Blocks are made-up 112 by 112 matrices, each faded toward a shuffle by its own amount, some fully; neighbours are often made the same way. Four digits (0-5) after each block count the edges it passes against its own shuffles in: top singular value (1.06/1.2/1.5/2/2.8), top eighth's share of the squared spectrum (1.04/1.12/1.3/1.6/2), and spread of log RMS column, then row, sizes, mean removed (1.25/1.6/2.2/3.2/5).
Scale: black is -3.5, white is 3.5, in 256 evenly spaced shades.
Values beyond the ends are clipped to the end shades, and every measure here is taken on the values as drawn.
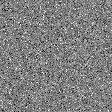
1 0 0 0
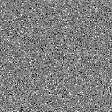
4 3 1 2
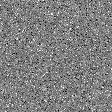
0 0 0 0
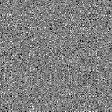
4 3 2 2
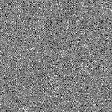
4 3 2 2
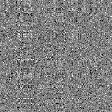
4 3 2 2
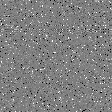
3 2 0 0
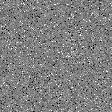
3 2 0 0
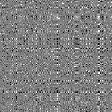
5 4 3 3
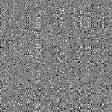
4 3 2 2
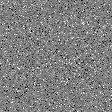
2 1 0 0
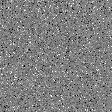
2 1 0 0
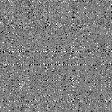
4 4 1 3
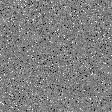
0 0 0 0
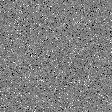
1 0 0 0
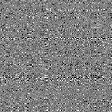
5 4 2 3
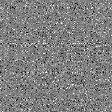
4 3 2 3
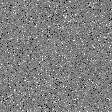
0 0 0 0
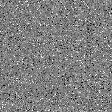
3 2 0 1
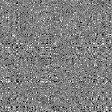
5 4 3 3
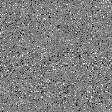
3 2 1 2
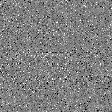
3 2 1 1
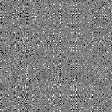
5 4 3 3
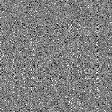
4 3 2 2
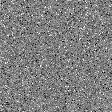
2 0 0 0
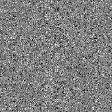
4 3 2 1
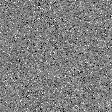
2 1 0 0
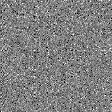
3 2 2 1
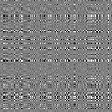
5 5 4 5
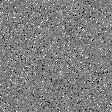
2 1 0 0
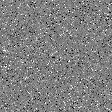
0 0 0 0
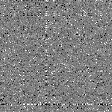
4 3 1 2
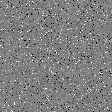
0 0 0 0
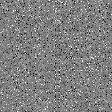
3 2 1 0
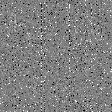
3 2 2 0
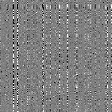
5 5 4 2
